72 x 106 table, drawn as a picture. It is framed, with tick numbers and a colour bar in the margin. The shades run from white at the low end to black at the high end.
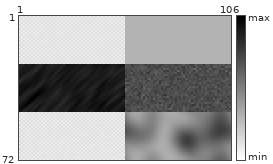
It is made of 3 by 2 panels. Panel 1,1: very low, checkered, faint in contrast. Panel 1,2: low, flat. Panel 2,1: very high, slanting up to the right, faint in contrast. Panel 2,2: high, fine-grained, faint in contrast. Panel 3,1: very low, checkered, faint in contrast. Panel 3,2: middling, smooth, strong in contrast.
